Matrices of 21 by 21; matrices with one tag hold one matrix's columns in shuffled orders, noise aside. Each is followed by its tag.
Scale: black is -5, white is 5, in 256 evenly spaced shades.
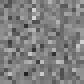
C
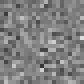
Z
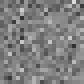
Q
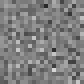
Z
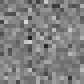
Q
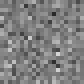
Z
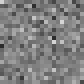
Q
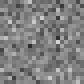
Q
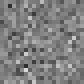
Z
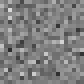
C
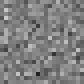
C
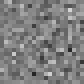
C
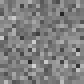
Z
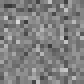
Q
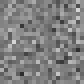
C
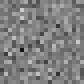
C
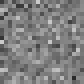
Q
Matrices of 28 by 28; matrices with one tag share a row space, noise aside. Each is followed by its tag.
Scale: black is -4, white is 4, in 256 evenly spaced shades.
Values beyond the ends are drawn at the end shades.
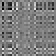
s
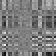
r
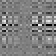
r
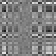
r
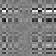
r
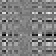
r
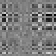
r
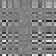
r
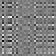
s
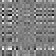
s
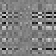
r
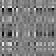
s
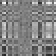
r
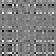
s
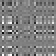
s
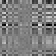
r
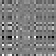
s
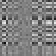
r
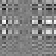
r
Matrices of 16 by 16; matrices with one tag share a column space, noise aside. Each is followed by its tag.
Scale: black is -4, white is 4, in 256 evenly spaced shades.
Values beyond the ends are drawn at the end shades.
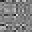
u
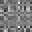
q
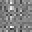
q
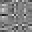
u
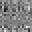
q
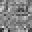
q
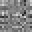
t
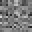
t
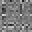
u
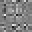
u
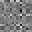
u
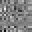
q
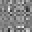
q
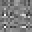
t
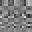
t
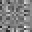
q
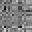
q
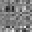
q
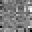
q
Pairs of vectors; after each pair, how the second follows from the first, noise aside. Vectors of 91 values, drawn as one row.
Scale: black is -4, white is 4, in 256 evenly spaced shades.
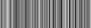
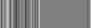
partly zeroed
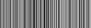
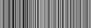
wrapped around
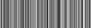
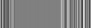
partly zeroed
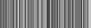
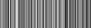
wrapped around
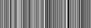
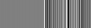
partly zeroed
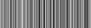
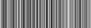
reversed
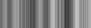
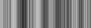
reversed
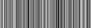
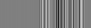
partly zeroed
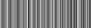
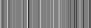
partly zeroed
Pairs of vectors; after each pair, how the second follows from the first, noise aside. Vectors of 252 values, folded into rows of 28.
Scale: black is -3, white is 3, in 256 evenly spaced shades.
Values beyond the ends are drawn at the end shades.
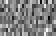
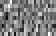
reversed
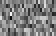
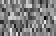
reversed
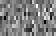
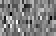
reversed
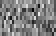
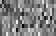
reversed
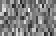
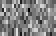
sign-scrambled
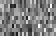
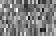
reversed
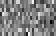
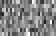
sign-scrambled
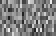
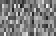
reversed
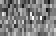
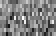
reversed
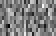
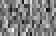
reversed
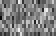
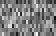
reversed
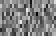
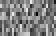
sign-scrambled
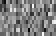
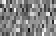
sign-scrambled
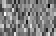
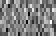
reversed
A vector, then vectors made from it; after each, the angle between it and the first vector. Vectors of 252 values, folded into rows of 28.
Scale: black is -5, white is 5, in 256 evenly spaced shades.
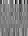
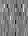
orthogonal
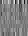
nearly parallel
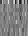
nearly parallel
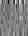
nearly opposite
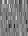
partly aligned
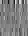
nearly opposite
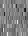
orthogonal
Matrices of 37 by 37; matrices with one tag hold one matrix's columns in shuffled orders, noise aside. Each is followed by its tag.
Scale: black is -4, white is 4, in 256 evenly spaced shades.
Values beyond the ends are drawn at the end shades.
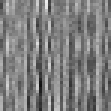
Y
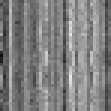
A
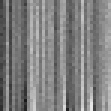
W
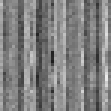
A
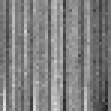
W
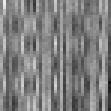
Y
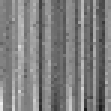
W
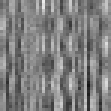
Y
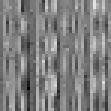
Y
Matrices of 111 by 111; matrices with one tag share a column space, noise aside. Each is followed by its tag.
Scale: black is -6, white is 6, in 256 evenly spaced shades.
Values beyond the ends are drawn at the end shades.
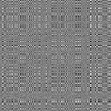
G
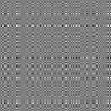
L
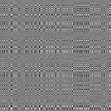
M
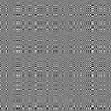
M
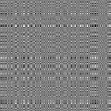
L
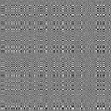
M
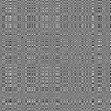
G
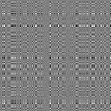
L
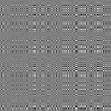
M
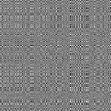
G
